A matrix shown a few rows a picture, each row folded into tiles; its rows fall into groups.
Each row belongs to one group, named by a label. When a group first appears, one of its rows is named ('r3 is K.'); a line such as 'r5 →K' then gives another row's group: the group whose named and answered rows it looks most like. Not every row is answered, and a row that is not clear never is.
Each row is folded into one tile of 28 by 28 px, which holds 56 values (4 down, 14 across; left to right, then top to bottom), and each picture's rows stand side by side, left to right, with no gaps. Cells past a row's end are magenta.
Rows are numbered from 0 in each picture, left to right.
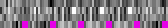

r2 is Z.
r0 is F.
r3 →Z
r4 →Z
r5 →F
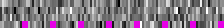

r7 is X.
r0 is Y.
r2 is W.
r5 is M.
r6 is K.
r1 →K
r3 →F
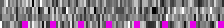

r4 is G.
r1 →K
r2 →X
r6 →W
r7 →W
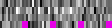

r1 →X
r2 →W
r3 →K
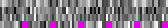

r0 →Y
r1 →F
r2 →X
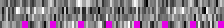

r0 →Z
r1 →W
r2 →G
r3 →Y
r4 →G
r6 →W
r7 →X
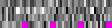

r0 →Z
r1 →W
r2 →K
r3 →K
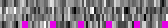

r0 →W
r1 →G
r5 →Y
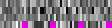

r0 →G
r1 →Y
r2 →K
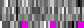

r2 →F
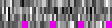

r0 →F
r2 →Y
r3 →G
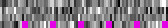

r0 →W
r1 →G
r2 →Y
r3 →W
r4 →Z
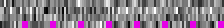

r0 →X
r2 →G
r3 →G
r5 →W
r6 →K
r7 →W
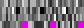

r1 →Y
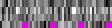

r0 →Z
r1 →F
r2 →Z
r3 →F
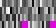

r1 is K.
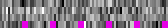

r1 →W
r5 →F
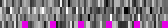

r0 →X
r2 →X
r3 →Y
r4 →Y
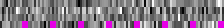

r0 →Z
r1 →F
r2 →F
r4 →K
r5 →K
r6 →Y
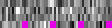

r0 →Z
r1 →G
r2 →W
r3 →F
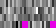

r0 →F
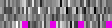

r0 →G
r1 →X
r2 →K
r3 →K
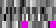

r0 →Y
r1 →Y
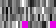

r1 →W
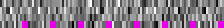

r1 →X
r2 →F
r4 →M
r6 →K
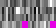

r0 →Z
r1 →G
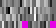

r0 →X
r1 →F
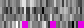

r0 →G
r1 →Y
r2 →F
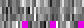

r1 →F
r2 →M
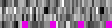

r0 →W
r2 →M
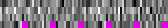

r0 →W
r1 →X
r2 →Z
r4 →F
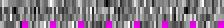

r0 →Y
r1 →G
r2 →G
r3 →F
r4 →G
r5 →X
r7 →M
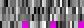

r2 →X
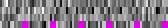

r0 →M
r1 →W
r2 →K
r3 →X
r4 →X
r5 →M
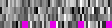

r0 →F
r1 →X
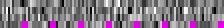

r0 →F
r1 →Y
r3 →G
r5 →W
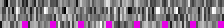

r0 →Z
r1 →Z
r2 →X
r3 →G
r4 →M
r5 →Z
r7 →Z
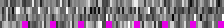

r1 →X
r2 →X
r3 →Y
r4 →G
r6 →Y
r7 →Y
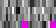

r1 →W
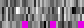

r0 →Z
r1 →F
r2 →M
